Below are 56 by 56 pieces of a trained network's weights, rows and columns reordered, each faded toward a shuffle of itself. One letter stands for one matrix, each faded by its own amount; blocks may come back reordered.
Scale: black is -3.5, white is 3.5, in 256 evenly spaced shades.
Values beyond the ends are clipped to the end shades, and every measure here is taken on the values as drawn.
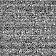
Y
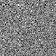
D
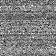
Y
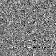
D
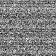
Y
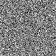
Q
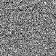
D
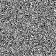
Q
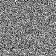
Q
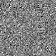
D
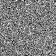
Q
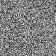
Q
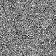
Q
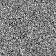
Q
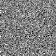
D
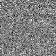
D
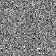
D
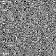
D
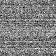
Y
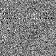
D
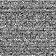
Y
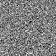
Q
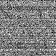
Y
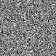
D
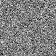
Q
